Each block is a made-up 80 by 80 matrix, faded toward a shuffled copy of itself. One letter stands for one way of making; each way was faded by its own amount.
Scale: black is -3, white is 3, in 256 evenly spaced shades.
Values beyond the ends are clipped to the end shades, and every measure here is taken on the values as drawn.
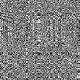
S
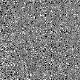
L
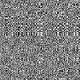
S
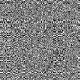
S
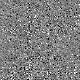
L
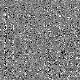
L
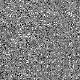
L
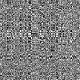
S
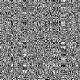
S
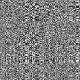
S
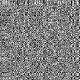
S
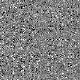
L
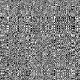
S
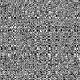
S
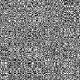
S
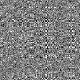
S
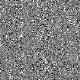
L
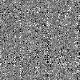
L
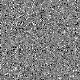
L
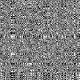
S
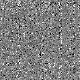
L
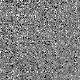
L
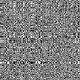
S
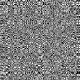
S
